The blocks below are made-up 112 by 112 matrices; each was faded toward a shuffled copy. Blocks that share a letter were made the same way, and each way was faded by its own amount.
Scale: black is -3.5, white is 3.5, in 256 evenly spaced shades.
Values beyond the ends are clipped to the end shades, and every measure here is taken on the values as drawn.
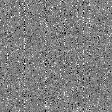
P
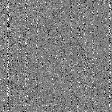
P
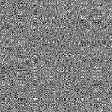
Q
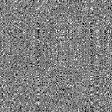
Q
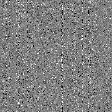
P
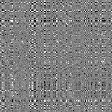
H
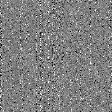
P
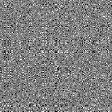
Q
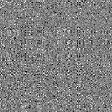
Q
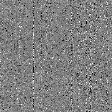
P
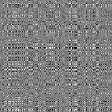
H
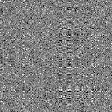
Q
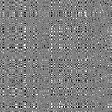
H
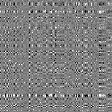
H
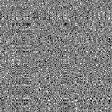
Q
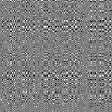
H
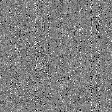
P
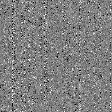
P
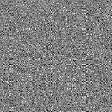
Q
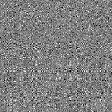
Q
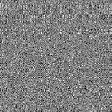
Q
